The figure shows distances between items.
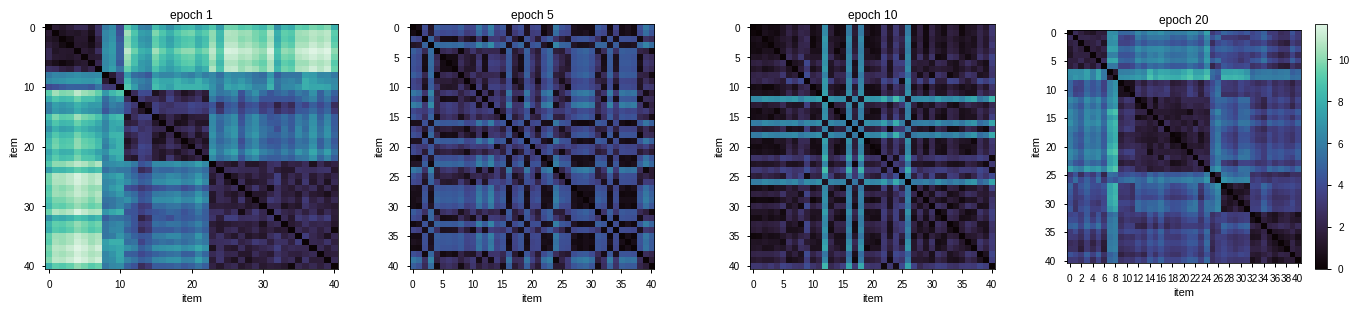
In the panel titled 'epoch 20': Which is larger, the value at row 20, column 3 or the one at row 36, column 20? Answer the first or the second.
the first
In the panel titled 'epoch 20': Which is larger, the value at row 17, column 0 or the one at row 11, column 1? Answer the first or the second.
the first
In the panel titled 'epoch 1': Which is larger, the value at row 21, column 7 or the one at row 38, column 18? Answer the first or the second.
the first
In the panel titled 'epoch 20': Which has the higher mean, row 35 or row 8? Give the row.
8
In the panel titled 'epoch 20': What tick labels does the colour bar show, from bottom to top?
0, 2, 4, 6, 8, 10
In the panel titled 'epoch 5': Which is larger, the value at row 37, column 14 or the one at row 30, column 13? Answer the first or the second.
the second
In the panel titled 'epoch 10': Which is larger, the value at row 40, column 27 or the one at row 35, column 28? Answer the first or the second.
the first
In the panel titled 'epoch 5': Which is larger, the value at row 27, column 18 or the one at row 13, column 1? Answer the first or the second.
the second
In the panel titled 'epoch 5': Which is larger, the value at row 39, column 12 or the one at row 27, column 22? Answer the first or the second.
the first
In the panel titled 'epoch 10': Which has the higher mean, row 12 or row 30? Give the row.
12
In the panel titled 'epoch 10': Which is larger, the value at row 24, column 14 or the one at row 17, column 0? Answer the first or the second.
the first
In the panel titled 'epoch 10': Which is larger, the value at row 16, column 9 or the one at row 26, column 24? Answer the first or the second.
the second
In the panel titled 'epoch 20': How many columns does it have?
41
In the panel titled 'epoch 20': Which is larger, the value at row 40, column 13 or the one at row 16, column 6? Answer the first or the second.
the second
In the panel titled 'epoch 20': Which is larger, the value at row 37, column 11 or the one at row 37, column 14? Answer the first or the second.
the second
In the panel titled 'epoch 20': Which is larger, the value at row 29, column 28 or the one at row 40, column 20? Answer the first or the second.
the second
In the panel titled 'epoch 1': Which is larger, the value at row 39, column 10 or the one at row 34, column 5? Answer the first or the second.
the second
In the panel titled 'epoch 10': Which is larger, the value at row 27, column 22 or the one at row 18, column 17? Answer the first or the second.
the second
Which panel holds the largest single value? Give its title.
epoch 1
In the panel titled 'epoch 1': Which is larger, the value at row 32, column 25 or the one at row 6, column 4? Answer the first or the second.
the first
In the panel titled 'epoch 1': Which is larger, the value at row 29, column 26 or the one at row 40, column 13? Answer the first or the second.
the second
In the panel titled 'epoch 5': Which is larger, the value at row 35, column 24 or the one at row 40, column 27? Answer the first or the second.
the first
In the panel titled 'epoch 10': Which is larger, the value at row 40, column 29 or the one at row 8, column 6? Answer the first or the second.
the first
